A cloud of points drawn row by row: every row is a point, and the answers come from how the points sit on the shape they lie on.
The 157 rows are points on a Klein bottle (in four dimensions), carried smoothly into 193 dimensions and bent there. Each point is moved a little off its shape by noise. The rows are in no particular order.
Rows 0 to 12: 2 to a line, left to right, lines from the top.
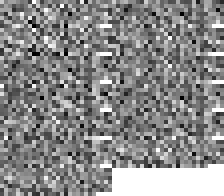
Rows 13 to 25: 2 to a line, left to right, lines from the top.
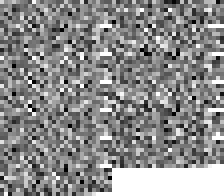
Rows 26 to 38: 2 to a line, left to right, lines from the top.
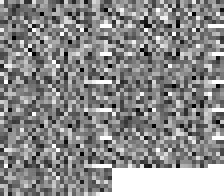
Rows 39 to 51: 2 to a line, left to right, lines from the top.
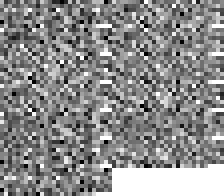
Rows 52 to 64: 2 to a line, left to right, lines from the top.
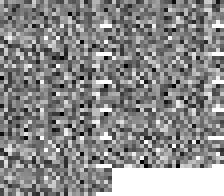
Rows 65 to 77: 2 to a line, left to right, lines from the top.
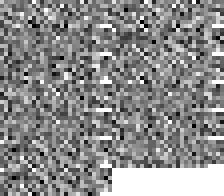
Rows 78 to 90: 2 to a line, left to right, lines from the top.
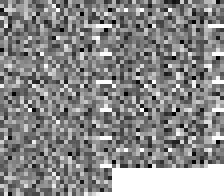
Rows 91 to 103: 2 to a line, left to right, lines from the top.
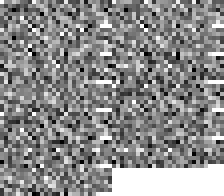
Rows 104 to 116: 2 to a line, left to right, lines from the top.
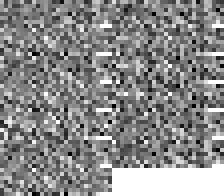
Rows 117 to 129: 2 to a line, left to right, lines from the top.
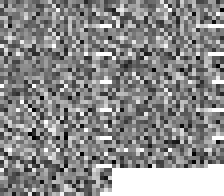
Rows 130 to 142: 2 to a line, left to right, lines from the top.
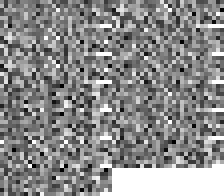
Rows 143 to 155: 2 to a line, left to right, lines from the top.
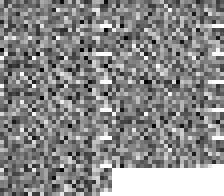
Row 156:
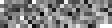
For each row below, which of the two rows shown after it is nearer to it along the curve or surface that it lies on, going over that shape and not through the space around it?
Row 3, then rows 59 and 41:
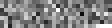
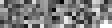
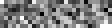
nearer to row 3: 59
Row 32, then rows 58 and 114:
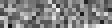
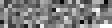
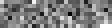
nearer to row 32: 58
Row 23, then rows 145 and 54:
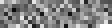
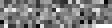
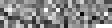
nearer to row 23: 54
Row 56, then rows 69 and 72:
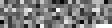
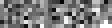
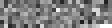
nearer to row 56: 69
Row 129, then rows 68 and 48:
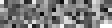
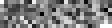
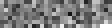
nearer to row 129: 68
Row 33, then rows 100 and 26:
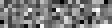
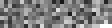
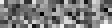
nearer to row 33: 100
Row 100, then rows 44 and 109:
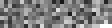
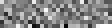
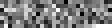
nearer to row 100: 109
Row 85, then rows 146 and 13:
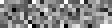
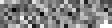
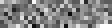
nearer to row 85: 146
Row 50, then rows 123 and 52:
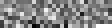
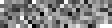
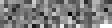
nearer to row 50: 123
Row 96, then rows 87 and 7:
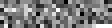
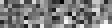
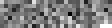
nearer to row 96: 87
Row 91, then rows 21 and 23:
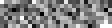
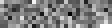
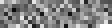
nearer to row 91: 23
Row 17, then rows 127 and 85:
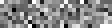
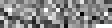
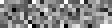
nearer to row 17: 85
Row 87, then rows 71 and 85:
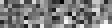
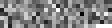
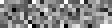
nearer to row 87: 71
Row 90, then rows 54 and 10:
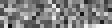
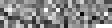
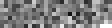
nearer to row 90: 54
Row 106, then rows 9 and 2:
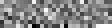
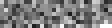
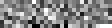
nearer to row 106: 2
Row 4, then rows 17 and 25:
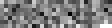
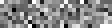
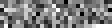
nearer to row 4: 17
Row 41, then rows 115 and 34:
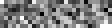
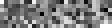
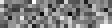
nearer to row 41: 115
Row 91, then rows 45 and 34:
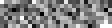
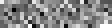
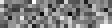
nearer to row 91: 45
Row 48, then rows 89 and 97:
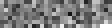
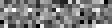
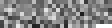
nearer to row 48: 89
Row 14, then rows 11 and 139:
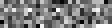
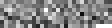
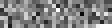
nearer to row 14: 139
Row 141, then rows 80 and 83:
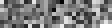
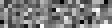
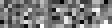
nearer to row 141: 83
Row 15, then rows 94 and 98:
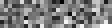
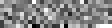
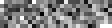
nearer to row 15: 98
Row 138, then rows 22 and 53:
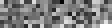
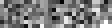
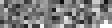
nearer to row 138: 22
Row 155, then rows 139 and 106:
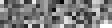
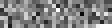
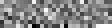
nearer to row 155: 139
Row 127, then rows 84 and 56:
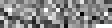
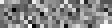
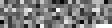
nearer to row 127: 84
